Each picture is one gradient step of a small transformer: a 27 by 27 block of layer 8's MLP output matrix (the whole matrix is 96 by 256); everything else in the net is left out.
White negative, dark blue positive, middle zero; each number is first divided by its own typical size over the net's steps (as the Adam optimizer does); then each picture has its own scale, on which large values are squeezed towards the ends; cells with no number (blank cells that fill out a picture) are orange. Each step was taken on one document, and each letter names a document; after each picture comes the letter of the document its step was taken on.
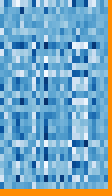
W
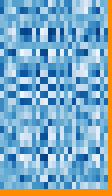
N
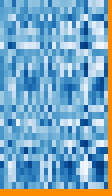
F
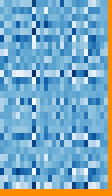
W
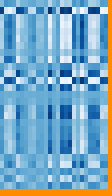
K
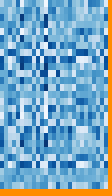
N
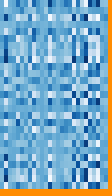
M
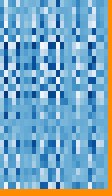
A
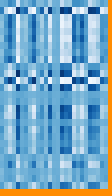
K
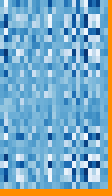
M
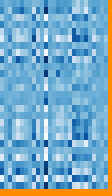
W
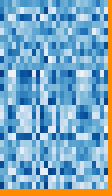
N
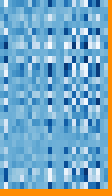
M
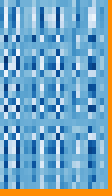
A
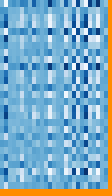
M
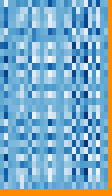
M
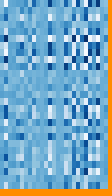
M
